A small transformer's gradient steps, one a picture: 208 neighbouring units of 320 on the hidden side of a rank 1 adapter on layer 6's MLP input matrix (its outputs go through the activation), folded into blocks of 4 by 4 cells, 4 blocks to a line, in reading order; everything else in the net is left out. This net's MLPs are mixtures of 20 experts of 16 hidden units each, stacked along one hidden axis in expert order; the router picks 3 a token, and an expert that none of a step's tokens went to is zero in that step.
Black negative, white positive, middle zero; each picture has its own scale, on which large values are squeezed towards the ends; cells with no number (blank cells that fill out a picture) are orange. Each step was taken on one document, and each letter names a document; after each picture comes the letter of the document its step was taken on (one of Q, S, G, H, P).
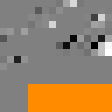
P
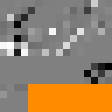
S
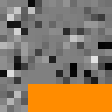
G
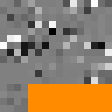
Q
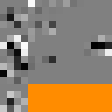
P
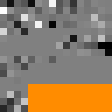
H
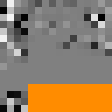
H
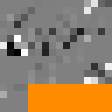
Q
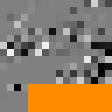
Q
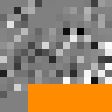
G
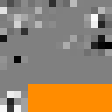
H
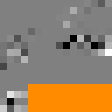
P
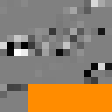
S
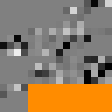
S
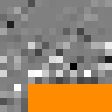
G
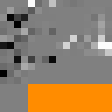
P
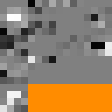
P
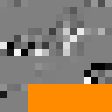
S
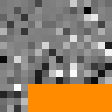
G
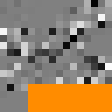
Q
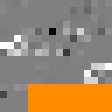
S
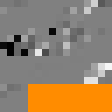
S
